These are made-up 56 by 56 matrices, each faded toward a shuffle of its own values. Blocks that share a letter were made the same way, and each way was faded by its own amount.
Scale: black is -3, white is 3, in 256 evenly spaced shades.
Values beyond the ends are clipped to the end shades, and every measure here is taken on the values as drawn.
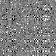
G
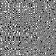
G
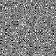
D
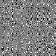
G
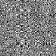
D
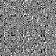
D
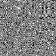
D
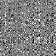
G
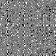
G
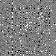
G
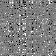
G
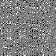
G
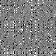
G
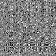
D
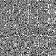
D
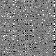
G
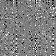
G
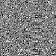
D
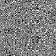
D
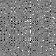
G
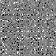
G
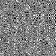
D
